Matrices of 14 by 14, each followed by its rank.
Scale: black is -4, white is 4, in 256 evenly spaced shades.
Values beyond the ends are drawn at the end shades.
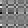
one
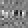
two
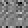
two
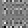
two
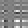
one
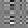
one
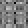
two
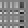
one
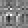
two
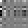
one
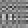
two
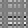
one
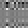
one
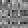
two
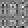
two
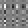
one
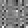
two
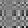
one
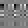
one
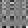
two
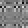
two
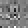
two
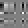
one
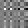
one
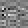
two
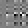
one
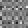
two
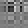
one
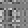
two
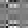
one
